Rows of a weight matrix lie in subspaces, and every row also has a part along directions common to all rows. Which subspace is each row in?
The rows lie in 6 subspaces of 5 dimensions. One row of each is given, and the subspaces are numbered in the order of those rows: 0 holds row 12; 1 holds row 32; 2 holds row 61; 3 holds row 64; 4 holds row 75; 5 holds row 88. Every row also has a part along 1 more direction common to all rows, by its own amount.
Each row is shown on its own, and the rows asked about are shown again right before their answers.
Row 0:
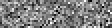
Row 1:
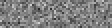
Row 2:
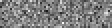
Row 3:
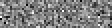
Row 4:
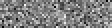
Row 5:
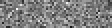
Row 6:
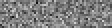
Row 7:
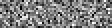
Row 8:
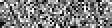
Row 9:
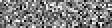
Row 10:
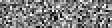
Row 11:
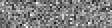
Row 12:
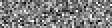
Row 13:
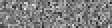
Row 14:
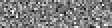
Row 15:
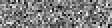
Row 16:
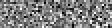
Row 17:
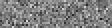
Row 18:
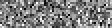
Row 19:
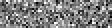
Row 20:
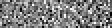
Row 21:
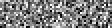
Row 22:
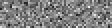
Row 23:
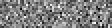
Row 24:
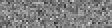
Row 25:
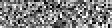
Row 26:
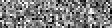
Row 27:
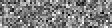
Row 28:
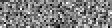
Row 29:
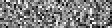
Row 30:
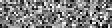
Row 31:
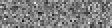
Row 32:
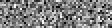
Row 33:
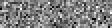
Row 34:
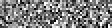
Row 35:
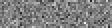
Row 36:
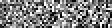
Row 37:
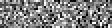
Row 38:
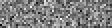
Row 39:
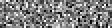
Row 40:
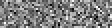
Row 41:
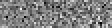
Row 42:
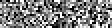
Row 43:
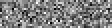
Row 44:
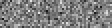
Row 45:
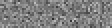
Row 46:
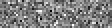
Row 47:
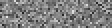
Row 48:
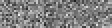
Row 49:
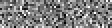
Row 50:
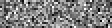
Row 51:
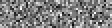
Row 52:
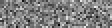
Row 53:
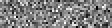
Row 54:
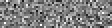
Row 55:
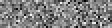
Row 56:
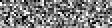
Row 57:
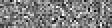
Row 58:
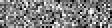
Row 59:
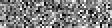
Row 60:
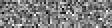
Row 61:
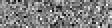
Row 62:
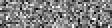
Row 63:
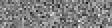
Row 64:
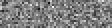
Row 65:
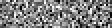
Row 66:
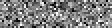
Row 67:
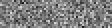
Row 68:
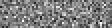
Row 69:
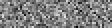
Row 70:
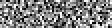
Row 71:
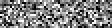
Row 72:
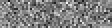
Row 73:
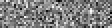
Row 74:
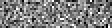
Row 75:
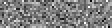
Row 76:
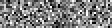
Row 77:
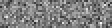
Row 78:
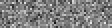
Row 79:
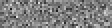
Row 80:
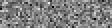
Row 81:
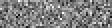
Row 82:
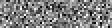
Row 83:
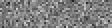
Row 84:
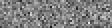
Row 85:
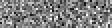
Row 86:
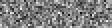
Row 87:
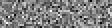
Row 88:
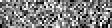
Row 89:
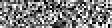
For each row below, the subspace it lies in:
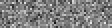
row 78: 2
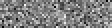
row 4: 4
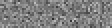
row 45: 2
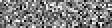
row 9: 4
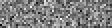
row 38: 5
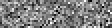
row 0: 0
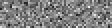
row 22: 3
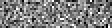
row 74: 4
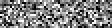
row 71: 3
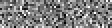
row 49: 4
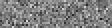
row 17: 5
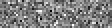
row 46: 2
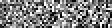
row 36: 1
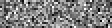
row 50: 4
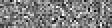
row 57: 2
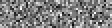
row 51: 0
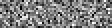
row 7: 0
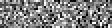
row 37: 4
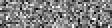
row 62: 3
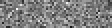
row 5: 4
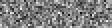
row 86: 0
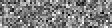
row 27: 0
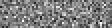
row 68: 2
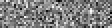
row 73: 1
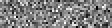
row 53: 5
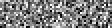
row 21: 3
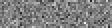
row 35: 4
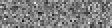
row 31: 2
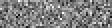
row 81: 3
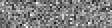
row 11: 2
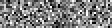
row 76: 2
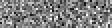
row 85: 1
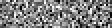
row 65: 0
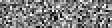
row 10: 1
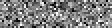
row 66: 4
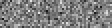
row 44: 5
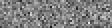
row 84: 2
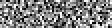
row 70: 1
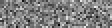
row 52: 1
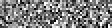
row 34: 0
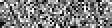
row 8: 5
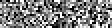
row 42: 3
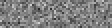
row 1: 3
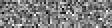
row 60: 5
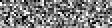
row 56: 0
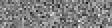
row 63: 1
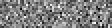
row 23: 5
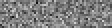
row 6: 5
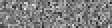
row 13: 3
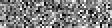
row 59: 1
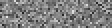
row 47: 0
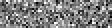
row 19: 2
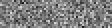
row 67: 0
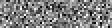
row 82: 5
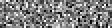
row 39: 3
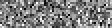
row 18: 5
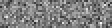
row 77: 2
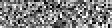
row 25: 3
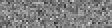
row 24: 2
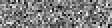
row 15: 2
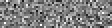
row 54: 1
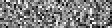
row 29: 1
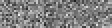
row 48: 4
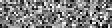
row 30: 0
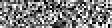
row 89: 3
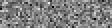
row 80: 3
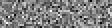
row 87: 0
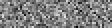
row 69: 4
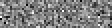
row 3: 1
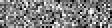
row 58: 1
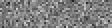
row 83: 4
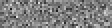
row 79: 5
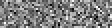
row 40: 1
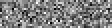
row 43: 0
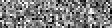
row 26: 1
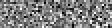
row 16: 5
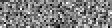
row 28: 3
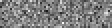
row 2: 5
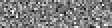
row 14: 5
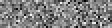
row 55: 4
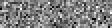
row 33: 3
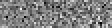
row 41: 2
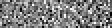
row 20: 0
